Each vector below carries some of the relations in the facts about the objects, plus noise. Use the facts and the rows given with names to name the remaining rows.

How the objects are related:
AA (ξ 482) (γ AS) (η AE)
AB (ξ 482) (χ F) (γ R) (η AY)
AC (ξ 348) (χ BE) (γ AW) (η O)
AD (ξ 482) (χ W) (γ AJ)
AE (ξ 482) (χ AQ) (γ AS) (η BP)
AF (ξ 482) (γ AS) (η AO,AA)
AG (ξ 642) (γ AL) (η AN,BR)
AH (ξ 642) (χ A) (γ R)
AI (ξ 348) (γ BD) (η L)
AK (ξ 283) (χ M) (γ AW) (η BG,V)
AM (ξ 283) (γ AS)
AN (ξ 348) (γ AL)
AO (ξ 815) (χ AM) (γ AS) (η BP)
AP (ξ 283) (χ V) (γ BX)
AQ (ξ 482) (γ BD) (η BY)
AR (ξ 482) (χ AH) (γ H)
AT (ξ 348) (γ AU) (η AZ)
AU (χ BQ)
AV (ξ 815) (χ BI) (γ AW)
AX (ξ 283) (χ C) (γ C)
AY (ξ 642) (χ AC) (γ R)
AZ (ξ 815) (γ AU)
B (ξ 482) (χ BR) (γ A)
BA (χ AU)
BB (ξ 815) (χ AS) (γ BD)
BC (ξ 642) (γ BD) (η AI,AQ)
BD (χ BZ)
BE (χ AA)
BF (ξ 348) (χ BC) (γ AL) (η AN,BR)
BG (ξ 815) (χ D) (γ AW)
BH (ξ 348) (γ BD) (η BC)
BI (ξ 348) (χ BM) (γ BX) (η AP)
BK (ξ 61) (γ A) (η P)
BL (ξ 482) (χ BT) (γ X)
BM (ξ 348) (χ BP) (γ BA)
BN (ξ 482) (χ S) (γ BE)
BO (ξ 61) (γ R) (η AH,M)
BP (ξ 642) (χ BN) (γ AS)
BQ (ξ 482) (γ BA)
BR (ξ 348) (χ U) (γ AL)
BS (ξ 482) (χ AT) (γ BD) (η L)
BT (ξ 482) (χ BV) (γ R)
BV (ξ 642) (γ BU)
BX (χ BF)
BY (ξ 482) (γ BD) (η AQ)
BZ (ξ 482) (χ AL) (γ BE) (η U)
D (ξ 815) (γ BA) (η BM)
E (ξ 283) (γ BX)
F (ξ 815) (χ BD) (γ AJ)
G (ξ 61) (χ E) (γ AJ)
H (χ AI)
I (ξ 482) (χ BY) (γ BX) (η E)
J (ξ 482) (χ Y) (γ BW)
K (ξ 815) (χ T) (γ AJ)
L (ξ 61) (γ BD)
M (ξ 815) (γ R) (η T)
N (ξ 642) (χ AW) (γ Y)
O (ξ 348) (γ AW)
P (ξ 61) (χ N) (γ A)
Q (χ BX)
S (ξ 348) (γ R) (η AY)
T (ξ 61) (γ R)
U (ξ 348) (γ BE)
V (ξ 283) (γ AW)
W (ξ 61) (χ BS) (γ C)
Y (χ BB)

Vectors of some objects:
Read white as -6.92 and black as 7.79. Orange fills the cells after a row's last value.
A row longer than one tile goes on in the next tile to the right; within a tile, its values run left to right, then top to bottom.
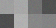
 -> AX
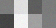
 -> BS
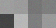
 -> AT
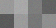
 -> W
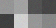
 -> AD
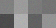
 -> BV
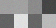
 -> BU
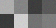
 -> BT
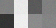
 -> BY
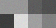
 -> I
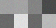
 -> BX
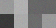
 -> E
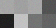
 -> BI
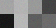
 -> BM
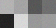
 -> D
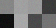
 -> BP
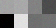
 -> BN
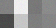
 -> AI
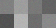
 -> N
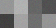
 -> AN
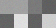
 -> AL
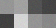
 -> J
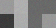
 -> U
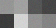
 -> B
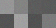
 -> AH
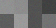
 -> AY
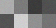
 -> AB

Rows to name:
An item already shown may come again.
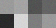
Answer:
BQ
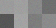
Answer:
BK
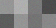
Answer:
P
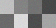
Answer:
R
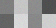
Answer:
BD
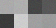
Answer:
F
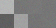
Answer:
BO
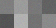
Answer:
N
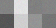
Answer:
BH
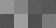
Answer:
AH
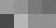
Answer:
BF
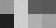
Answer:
BB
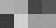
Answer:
F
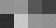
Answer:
AE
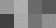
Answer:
O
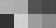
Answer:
K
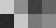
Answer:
M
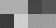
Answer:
F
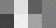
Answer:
BS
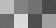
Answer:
R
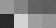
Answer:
AF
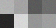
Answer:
D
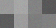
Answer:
G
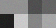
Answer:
AA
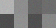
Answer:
T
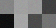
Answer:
BP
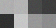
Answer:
BG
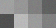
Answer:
AK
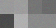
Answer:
AC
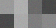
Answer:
AP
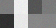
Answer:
AQ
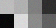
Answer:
AV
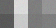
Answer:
BC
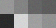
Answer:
AF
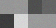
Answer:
BZ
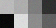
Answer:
AV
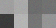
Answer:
AM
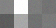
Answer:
L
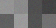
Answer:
AY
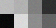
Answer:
AV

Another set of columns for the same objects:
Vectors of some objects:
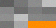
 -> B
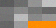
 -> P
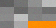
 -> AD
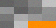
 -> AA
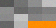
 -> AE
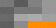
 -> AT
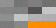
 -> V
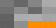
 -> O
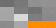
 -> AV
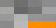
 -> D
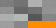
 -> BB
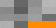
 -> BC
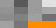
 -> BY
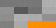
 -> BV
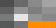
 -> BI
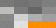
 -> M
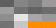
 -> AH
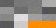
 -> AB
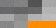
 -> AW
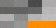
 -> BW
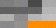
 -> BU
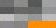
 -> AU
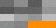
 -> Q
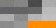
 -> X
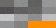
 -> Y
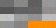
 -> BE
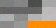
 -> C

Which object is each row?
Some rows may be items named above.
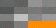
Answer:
BF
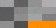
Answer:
AI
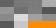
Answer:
AB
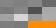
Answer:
AP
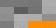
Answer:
BV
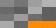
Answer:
BS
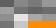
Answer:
AH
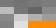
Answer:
M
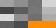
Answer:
BD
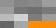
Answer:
F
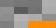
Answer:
BV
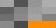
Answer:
BH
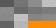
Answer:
AE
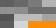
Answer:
T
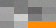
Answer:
BG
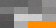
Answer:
S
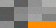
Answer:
AI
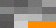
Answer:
BO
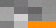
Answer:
AO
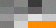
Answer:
R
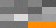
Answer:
AK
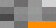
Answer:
L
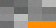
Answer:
I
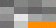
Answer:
AH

